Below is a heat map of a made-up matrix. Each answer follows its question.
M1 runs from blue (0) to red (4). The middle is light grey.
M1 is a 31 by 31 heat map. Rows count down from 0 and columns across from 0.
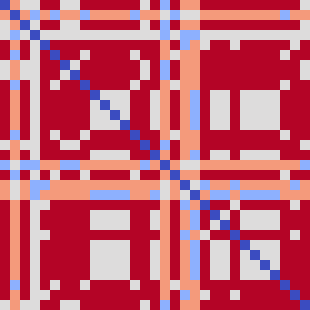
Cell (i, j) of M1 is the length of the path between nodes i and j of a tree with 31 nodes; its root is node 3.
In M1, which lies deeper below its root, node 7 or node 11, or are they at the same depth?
the same depth
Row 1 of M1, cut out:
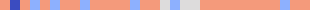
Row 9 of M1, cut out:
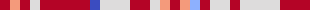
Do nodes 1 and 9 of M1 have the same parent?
no
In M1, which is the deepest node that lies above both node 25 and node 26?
19
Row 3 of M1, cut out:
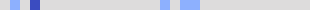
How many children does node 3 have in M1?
4
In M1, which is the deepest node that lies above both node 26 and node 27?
19
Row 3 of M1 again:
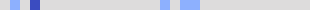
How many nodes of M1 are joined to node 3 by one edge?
4
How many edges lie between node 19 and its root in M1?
1
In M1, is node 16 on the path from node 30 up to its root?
yes
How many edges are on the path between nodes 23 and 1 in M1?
3
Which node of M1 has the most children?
19
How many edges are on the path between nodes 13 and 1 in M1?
1
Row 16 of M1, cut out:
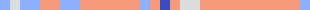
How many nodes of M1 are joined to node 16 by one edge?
7
